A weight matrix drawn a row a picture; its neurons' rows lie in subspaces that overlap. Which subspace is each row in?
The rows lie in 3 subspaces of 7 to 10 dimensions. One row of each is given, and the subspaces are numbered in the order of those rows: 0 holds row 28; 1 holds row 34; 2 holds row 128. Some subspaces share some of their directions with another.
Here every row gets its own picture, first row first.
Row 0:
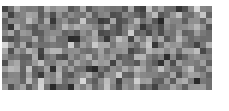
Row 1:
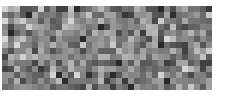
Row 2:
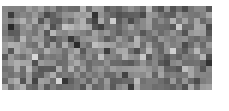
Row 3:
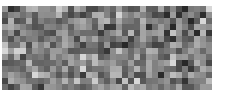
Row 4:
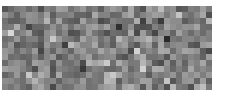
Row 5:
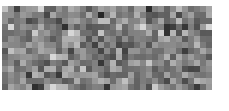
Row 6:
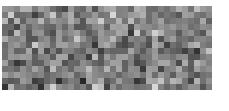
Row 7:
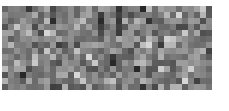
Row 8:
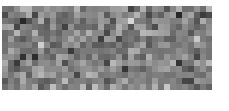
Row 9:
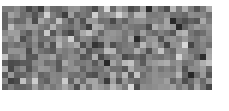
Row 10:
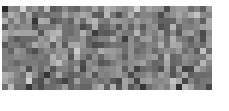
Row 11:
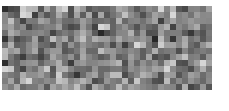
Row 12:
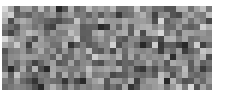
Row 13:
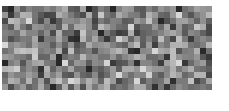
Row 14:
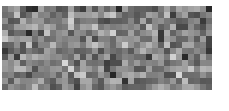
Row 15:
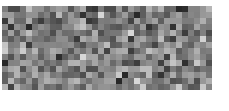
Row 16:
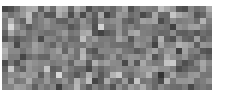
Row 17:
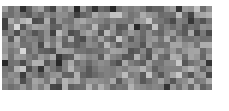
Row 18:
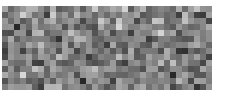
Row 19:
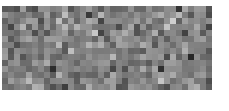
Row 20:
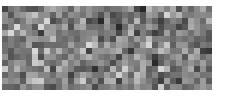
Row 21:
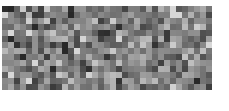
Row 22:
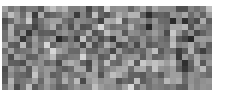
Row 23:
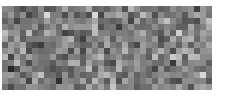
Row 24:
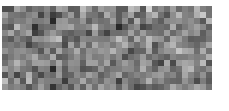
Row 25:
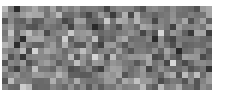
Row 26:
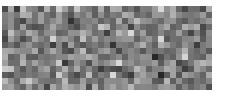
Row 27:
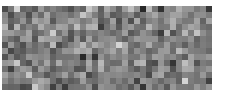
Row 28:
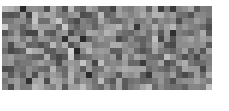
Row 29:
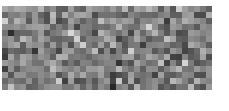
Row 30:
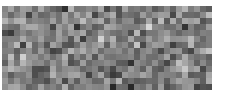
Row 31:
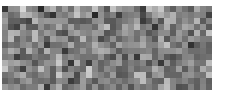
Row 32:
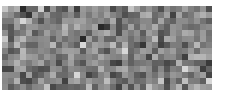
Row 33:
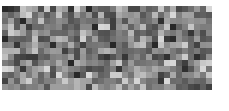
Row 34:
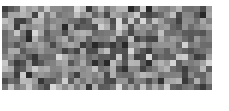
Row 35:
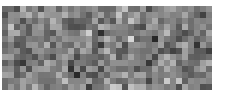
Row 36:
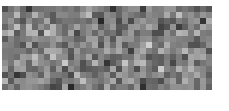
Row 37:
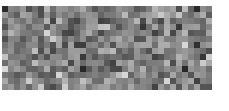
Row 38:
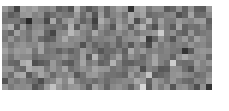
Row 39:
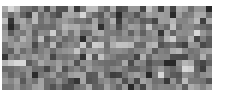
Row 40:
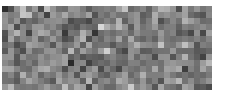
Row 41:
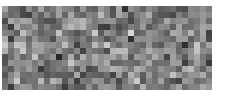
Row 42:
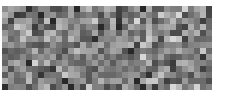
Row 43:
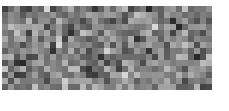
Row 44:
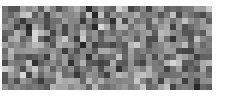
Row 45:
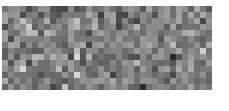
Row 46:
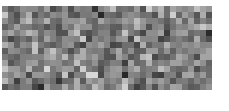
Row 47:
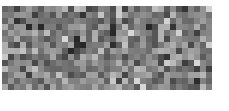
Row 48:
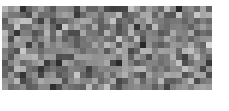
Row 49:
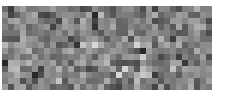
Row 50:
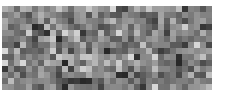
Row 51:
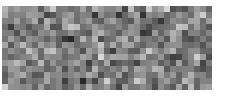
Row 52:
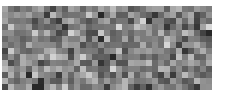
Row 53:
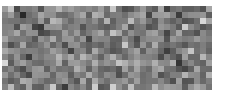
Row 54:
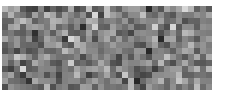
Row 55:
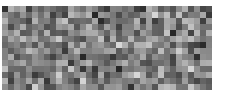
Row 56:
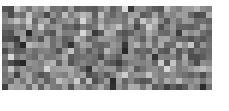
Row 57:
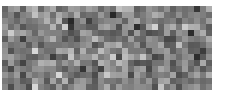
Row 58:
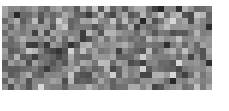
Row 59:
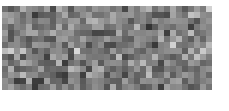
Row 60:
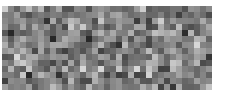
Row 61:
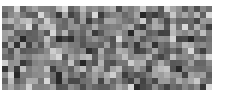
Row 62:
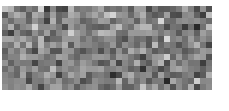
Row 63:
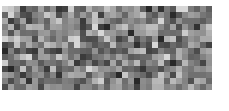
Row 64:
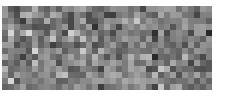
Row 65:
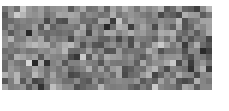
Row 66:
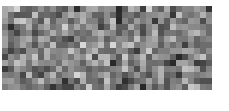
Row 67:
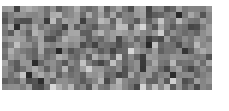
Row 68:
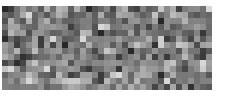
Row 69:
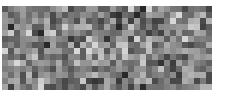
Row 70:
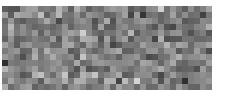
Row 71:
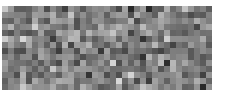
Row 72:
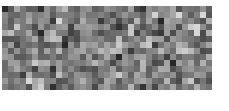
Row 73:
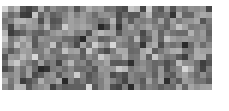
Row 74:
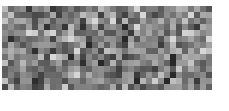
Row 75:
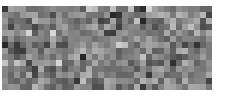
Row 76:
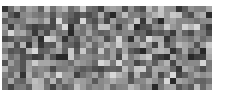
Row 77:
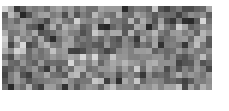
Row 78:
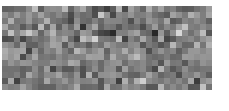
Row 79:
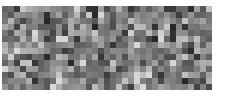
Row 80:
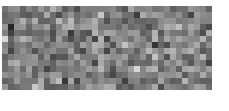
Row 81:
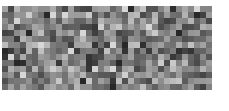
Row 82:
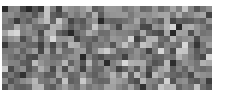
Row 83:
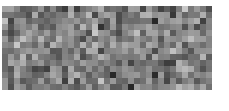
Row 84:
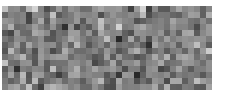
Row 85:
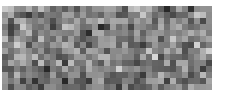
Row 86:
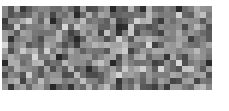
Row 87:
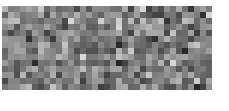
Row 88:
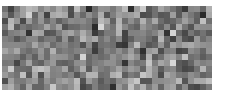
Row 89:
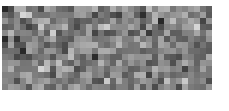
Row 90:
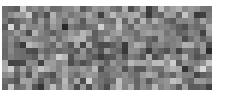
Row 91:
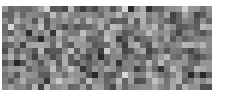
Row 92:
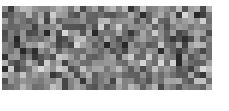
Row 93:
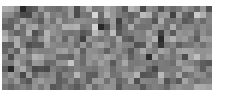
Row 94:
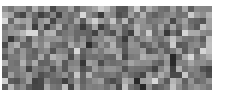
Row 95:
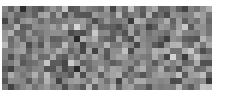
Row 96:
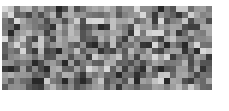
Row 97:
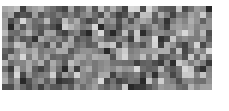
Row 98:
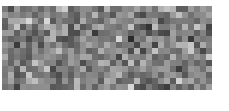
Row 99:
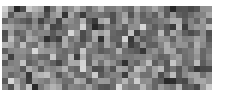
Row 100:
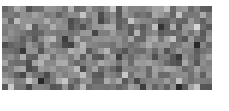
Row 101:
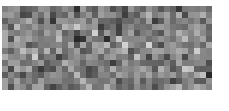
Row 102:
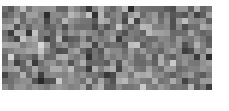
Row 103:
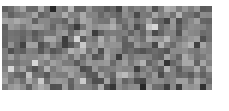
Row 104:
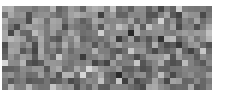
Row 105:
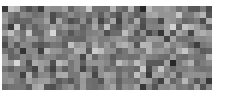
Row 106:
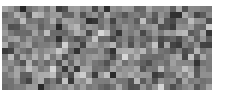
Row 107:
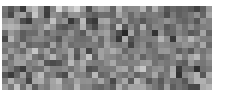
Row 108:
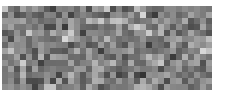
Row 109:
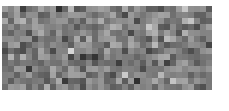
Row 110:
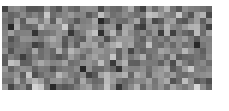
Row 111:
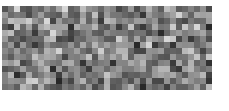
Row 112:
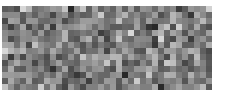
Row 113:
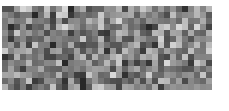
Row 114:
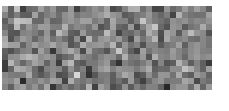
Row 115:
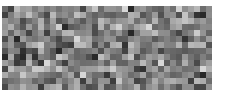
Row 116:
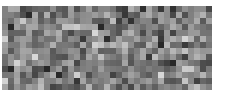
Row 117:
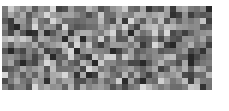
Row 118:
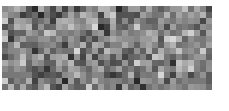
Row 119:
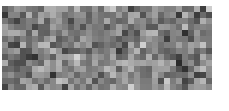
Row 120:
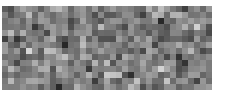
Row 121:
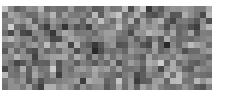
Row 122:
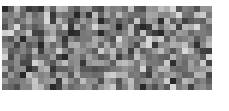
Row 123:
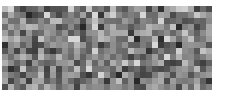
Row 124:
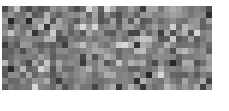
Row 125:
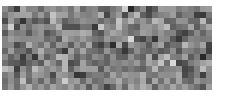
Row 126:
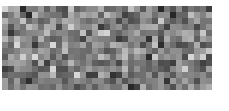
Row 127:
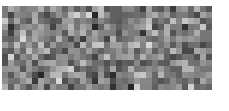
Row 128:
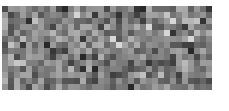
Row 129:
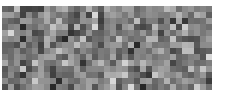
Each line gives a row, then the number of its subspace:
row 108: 0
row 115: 2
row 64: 0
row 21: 0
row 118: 0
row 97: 0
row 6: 0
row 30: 2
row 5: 0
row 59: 0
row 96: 0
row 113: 0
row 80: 0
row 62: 0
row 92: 2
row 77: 2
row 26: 2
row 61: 1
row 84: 0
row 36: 0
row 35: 0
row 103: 2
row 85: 0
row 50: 2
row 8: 2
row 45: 0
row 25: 0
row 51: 2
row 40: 2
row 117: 0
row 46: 0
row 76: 0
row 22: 2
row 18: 2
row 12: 0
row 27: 2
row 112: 0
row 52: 0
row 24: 0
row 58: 0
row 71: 0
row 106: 0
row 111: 1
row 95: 2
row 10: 0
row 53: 2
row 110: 0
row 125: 0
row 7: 0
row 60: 0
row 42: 0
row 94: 0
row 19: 0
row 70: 0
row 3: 2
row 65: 0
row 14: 0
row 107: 0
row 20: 0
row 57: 0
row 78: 0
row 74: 0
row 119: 2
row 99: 0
